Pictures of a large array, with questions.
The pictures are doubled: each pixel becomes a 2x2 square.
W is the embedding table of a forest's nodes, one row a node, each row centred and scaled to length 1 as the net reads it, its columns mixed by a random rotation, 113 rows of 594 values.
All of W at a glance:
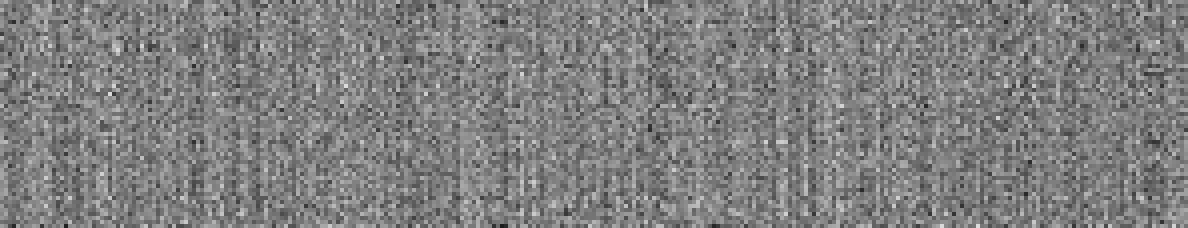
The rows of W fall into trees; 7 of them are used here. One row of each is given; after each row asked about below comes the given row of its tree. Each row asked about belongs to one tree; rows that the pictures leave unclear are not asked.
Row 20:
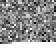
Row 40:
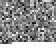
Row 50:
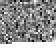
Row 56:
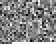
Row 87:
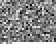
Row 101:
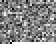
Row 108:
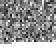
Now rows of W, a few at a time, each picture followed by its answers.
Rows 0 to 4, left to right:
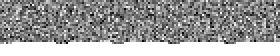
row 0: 87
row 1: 101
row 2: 56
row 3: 56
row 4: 56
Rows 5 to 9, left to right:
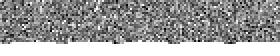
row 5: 108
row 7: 20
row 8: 56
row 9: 40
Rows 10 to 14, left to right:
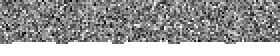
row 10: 50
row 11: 50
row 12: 108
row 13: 56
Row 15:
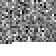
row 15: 40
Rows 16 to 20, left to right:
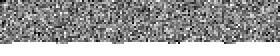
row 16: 20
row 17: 101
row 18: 108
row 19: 101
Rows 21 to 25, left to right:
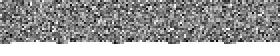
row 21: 108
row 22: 20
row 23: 20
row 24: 20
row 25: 20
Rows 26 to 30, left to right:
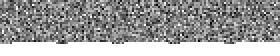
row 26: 87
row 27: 40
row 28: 101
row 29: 56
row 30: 56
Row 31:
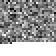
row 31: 101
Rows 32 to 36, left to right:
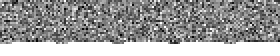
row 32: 87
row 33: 87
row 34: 108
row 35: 40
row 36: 87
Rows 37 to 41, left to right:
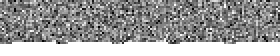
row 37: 50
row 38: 56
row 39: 101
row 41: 101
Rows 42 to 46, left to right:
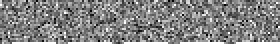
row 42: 101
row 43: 101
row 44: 40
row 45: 20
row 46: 56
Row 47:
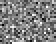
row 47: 56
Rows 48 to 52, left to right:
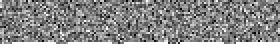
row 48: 101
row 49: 50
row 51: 101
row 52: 108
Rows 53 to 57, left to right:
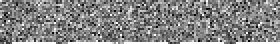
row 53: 108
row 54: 20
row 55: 87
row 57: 40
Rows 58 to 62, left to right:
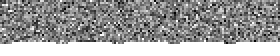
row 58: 20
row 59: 87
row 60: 50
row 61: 108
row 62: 56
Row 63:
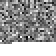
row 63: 40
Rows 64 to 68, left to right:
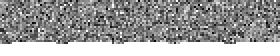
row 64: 40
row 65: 50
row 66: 101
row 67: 87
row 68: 56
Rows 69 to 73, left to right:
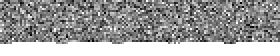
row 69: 108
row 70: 87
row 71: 87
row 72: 87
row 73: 40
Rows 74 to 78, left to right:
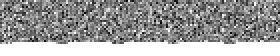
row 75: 108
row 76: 50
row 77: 108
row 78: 108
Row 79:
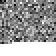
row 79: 20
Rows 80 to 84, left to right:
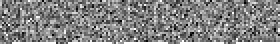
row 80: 50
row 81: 101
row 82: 87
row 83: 50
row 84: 108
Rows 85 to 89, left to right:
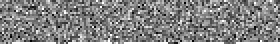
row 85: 87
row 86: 101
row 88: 40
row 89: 108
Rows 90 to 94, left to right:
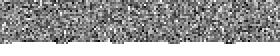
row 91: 101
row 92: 87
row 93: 108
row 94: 40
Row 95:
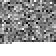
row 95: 87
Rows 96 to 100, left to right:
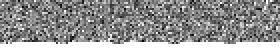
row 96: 87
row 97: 101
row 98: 56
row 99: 56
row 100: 108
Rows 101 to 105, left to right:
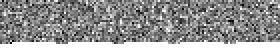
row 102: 108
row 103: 108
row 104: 108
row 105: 87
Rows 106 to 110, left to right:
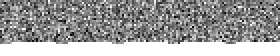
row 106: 87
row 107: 87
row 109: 101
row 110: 56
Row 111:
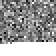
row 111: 101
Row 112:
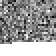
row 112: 50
